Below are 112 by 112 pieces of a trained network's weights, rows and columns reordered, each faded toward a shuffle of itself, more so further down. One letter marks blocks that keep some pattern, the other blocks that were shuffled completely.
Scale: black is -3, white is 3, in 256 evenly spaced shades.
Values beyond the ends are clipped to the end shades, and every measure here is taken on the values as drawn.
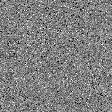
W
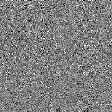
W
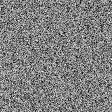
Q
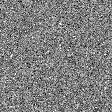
Q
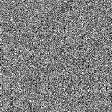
W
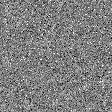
Q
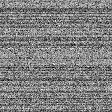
W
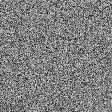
Q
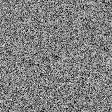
Q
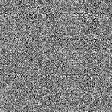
W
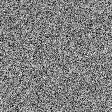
Q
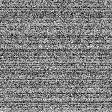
W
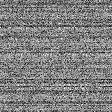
W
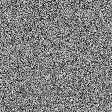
Q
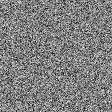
Q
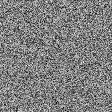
Q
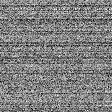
W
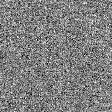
W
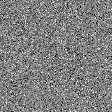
W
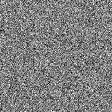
W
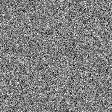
W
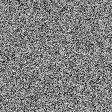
Q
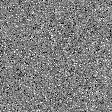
Q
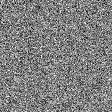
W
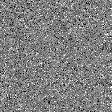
W
